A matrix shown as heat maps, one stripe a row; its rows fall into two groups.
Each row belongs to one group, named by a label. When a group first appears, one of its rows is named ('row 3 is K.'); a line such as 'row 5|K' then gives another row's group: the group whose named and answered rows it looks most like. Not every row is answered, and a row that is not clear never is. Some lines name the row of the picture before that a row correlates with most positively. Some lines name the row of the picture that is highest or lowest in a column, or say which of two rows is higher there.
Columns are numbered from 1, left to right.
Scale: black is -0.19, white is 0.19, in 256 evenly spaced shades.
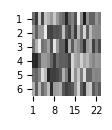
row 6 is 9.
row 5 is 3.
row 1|9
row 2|3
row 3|9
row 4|3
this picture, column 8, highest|3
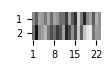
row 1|9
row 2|3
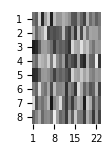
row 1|9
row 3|3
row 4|9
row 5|3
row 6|9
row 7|9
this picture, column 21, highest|2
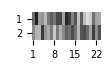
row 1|3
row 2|9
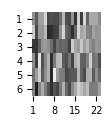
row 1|3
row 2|3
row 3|3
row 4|9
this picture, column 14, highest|3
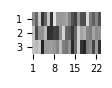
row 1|9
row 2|3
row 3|9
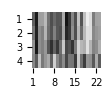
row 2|3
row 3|3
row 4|9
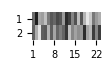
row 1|3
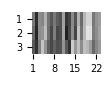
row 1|3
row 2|3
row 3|3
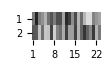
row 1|3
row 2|9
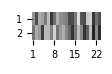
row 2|9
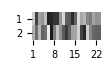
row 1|3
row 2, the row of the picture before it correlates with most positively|1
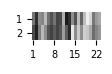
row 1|3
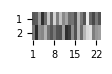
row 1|9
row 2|3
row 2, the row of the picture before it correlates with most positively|1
